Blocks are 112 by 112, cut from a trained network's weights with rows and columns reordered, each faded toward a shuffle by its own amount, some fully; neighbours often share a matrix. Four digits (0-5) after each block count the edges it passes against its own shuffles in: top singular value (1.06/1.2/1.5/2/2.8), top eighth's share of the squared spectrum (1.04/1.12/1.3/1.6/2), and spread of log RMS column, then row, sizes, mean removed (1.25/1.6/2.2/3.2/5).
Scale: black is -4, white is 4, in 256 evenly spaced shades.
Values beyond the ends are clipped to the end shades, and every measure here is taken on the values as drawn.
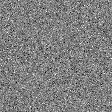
0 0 0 0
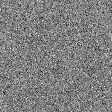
0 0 0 0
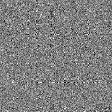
3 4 2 3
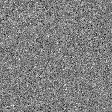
2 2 0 0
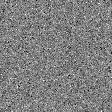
0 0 0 0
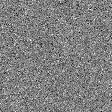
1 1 0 0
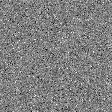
0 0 0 0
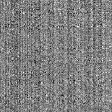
4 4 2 3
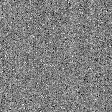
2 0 0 0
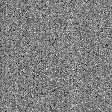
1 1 0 0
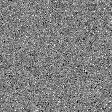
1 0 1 0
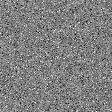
0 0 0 0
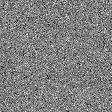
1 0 0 0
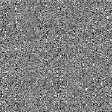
3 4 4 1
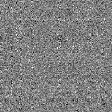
3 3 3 1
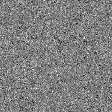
2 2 1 1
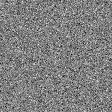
1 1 0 0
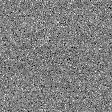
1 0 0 0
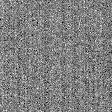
3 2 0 1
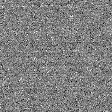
2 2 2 0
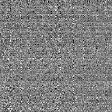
3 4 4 1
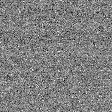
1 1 1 0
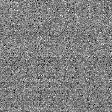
2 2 2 0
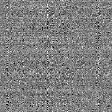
3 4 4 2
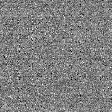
2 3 2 0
